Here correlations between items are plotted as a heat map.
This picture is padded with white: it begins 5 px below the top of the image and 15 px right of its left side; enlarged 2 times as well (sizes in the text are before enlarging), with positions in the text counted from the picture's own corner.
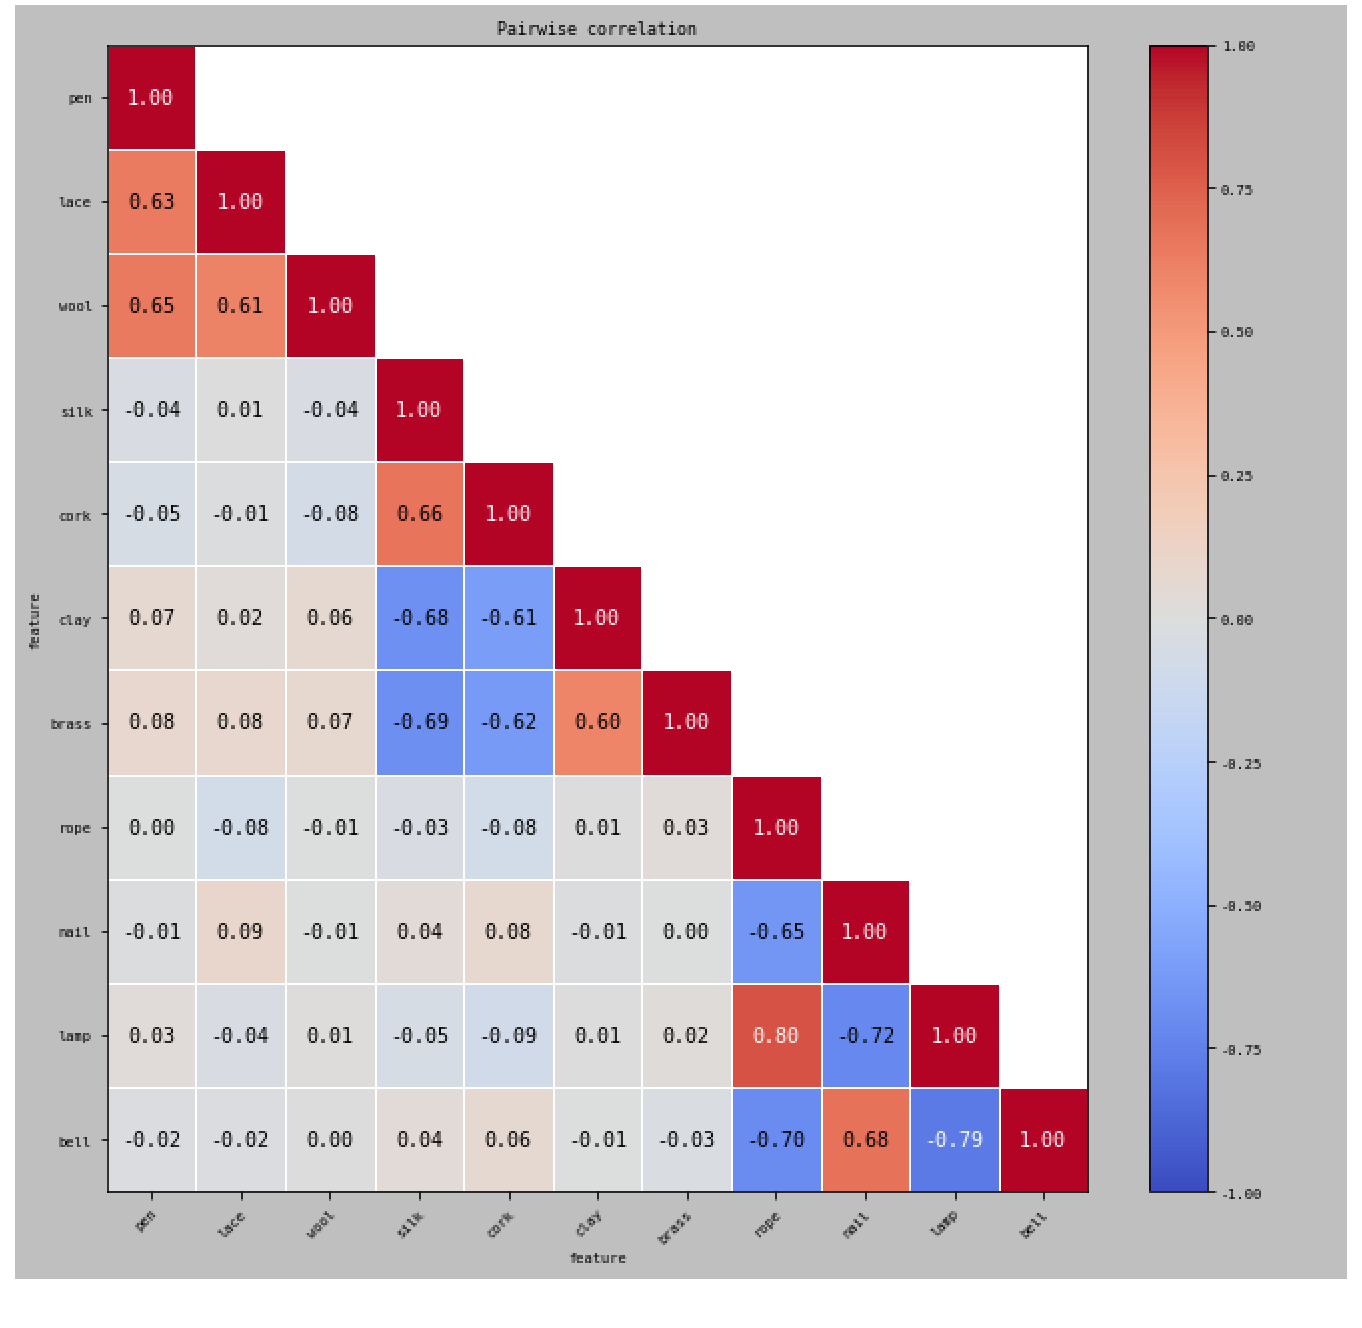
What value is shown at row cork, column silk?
0.66
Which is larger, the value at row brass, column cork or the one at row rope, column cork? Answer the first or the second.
the second
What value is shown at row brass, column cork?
-0.62
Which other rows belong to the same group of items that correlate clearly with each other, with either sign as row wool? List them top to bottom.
pen, lace
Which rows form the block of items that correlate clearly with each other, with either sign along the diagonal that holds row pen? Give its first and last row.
pen to wool
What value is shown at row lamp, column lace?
-0.04
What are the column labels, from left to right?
pen, lace, wool, silk, cork, clay, brass, rope, nail, lamp, bell
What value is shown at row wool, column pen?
0.65
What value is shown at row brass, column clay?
0.60
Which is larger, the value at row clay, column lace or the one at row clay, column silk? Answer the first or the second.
the first
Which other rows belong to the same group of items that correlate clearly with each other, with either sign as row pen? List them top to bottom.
lace, wool
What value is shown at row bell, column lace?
-0.02
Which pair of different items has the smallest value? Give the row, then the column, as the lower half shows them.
bell, lamp
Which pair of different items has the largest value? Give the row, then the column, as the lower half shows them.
lamp, rope
